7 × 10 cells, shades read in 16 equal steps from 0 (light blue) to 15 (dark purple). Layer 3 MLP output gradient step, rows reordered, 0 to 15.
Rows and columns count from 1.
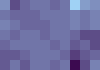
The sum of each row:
61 71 70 79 78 83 85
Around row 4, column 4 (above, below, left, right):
8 7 7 8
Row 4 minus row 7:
-2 1 -2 0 1 -1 0 -7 0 4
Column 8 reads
0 6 6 8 9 11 15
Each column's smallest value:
5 7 7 7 7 7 7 0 4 5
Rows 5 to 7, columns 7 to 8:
7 9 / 8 11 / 7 15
